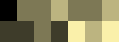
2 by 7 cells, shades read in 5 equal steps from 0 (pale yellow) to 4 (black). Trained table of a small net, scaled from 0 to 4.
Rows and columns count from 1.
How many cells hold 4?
1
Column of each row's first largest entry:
1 1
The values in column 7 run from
0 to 1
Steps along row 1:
down same down up same down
